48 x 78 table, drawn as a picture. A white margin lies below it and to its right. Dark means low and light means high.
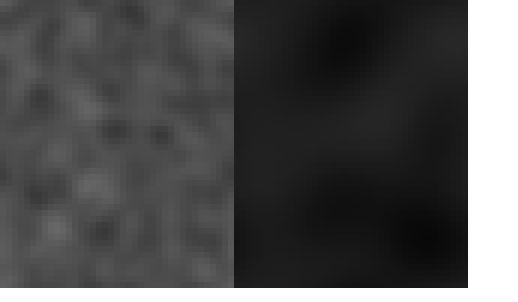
The table splits into one row of 2 panels. Panel 1,1: low, blotchy, faint in contrast. Panel 1,2: very low, smooth, faint in contrast.
